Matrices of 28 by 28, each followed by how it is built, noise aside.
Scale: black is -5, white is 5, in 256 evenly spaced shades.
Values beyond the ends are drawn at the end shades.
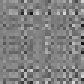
low rank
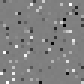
sparse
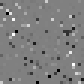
sparse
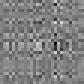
low rank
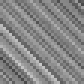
Toeplitz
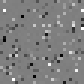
sparse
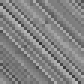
Toeplitz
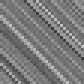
Toeplitz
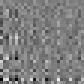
low rank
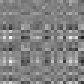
low rank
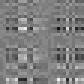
low rank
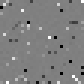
sparse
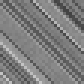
Toeplitz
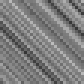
Toeplitz
